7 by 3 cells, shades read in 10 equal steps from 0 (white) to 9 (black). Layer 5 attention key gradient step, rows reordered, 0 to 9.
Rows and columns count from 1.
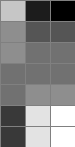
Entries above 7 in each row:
2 0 0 0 0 0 0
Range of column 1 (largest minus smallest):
5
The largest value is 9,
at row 1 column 3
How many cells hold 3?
0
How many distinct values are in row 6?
3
